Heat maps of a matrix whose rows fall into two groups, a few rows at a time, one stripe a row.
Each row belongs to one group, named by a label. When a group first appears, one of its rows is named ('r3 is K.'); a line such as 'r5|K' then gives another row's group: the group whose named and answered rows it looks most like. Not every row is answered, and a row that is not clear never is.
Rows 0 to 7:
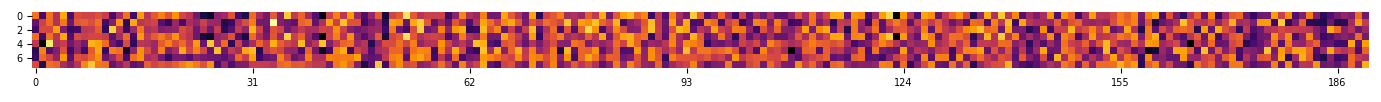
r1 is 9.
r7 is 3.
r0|3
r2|9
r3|3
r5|9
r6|9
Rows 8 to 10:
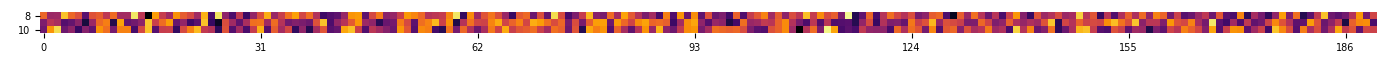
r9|9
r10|9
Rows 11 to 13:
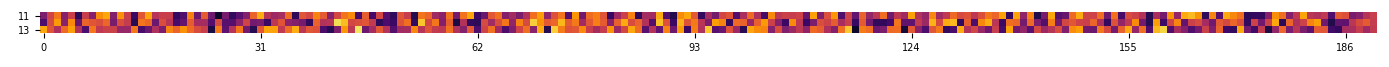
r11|9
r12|9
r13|3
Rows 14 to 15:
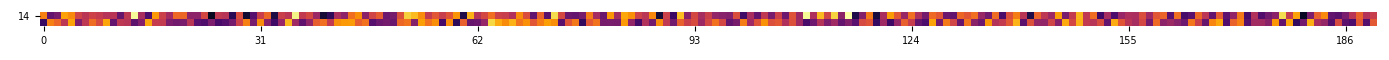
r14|3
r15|9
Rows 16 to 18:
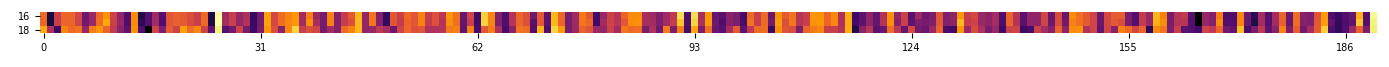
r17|3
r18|3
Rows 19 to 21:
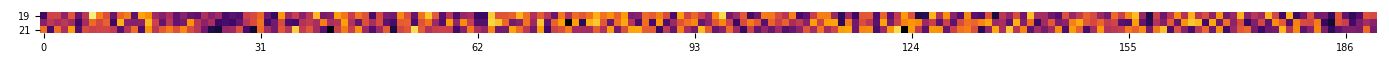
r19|9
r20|9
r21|3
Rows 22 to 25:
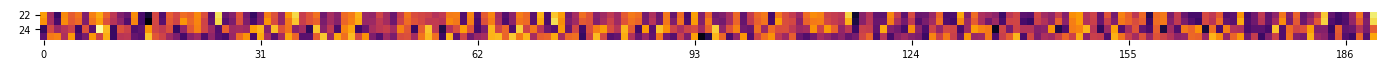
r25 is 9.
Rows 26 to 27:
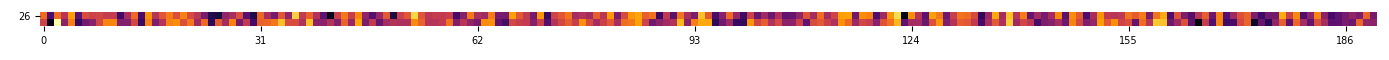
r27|3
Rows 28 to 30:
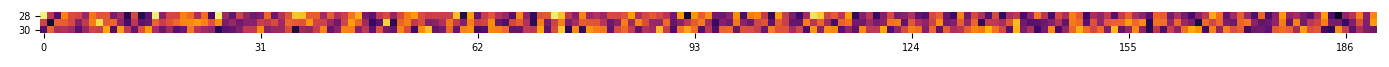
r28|3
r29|3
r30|9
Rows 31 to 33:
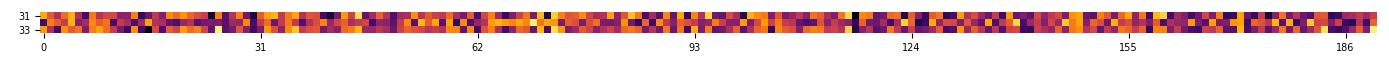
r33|3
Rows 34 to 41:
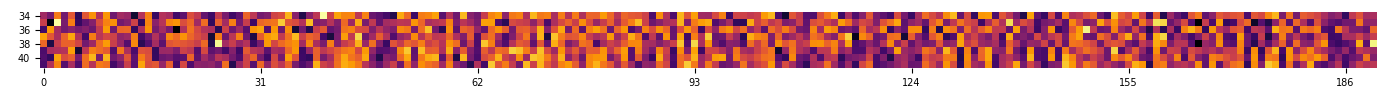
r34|9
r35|3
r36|9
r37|3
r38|3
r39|9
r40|9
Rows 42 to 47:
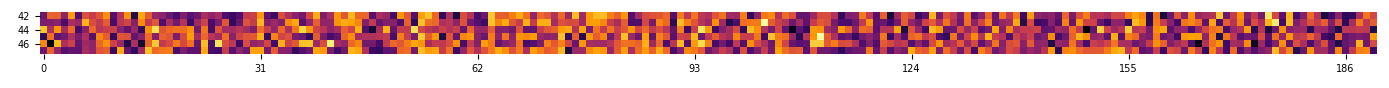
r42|9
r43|9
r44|3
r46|3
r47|9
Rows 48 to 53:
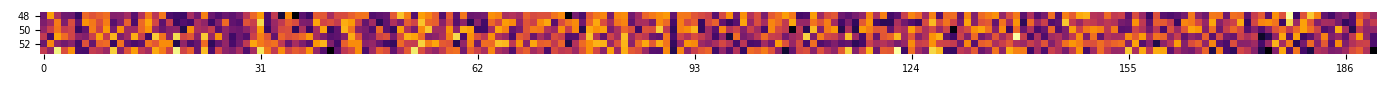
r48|9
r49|9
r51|3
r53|3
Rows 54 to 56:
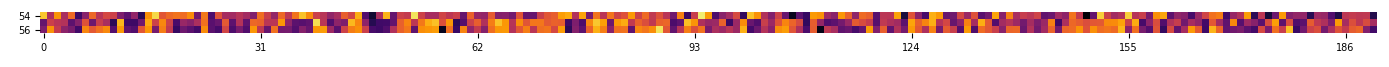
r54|3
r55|9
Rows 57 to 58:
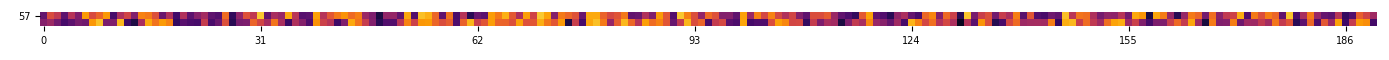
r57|9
